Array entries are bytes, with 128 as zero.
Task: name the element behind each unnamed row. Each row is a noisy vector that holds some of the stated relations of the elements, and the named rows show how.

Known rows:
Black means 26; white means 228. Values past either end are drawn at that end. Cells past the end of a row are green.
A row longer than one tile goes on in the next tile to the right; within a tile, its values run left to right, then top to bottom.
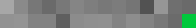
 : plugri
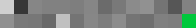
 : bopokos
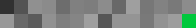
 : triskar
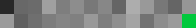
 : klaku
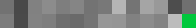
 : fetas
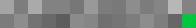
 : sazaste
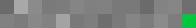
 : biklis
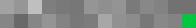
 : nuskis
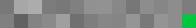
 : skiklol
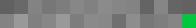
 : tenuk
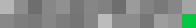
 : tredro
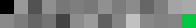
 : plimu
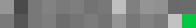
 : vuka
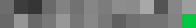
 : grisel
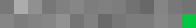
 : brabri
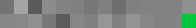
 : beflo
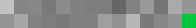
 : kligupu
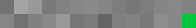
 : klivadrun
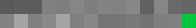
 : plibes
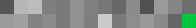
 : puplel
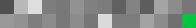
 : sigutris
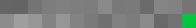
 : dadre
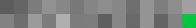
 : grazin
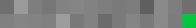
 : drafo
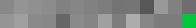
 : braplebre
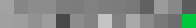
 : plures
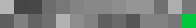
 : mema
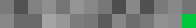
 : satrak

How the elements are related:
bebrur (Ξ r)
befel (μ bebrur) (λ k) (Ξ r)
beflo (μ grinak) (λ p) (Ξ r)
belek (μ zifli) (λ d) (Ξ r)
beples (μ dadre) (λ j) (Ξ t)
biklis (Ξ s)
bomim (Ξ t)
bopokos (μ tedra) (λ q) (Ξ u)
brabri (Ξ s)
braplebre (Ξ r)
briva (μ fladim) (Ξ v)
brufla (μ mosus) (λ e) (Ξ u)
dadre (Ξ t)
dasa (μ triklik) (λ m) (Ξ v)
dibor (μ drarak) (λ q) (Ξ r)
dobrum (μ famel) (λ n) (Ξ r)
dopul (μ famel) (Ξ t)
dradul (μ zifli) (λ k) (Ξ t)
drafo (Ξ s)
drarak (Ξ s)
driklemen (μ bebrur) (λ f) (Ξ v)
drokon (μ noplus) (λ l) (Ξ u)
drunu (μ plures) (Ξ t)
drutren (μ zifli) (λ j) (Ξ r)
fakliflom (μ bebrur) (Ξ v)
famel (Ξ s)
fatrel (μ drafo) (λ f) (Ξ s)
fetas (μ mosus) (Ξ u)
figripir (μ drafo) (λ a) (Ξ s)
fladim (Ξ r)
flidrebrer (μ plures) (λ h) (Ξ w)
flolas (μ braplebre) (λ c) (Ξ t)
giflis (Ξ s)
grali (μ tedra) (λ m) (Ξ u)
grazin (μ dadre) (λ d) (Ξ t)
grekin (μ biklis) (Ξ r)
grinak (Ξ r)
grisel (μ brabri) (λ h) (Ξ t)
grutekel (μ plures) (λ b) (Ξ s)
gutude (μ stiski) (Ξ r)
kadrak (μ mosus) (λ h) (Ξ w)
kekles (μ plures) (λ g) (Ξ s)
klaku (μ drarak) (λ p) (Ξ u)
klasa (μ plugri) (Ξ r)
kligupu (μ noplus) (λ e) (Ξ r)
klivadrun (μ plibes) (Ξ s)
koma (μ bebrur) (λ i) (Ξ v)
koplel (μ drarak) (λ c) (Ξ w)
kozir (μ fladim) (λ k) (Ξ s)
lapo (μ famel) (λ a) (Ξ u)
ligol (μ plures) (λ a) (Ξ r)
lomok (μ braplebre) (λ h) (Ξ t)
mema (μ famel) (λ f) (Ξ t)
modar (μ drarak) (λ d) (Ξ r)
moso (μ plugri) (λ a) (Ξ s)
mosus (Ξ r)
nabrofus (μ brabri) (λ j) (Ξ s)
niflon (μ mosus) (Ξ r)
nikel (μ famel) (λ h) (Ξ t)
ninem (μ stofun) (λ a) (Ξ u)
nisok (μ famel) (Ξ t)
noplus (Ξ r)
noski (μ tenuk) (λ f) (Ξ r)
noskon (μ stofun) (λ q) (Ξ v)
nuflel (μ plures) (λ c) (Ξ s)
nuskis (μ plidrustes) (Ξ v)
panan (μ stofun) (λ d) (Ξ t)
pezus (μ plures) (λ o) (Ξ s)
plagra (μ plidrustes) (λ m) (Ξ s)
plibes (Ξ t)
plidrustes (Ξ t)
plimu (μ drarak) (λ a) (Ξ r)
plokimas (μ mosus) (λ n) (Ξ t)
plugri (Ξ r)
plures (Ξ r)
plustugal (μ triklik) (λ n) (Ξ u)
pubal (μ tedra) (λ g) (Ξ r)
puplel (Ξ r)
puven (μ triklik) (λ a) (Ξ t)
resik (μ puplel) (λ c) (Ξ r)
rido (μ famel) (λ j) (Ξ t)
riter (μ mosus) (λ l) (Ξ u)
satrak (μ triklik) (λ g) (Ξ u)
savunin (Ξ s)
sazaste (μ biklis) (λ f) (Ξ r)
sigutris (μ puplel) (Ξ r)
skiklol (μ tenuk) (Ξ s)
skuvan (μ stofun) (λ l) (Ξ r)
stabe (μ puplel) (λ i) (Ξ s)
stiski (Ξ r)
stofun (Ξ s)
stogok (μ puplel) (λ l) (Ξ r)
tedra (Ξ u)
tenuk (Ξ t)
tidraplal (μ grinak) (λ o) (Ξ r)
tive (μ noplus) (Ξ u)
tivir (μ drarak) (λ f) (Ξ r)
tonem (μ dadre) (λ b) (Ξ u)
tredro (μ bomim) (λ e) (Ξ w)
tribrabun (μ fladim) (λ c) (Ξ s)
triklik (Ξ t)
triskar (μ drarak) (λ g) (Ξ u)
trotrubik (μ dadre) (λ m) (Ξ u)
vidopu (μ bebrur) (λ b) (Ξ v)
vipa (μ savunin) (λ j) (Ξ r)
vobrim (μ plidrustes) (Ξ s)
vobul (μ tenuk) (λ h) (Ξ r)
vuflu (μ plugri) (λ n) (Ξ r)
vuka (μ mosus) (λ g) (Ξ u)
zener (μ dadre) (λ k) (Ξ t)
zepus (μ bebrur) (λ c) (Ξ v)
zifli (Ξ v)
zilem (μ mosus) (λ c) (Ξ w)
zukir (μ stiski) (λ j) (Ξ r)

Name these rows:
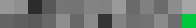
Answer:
moso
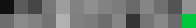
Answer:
panan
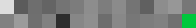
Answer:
pubal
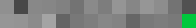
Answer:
drunu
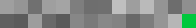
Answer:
zilem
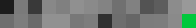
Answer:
puven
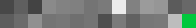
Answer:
plokimas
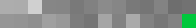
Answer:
zifli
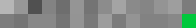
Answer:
dobrum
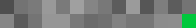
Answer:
plustugal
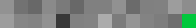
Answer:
ligol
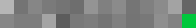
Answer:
kekles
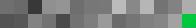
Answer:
kadrak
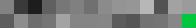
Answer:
nikel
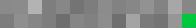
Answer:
drutren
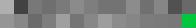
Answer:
tedra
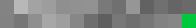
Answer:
dasa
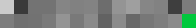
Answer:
grali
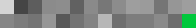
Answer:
flidrebrer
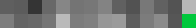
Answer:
ninem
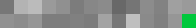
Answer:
belek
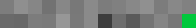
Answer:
nabrofus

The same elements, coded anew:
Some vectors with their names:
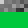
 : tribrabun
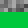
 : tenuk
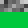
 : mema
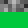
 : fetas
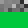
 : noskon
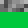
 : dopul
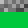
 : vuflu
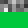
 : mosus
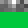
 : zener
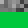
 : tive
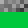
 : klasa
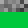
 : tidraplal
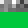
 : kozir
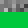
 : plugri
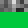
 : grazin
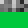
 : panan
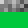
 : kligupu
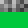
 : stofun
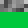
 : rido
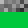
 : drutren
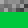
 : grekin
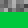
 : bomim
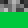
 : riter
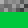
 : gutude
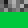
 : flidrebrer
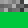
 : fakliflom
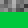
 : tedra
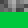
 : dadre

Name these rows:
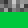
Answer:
plures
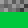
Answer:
vobul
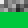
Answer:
triklik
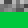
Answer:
famel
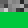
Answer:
stogok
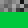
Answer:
skuvan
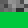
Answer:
beples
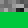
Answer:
stabe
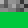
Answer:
bopokos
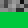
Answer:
drokon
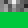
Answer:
brufla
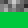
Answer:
vuka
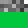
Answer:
driklemen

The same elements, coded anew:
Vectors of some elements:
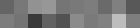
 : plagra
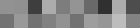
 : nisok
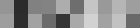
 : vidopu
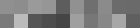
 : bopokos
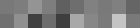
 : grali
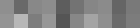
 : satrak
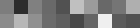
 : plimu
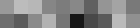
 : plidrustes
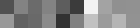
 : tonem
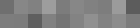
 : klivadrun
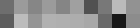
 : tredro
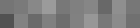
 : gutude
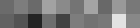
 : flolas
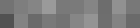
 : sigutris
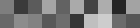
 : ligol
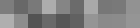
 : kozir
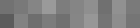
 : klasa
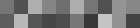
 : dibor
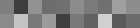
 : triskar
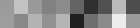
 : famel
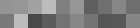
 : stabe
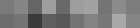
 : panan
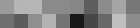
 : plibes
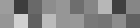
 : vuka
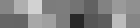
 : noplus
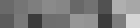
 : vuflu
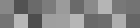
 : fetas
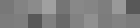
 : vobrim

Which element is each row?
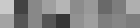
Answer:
befel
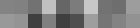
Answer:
zener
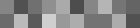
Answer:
riter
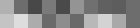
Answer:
lapo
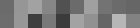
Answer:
trotrubik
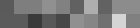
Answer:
resik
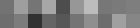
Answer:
grazin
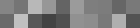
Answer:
noskon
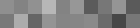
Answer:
fatrel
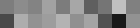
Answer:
kligupu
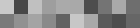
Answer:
driklemen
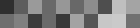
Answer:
koplel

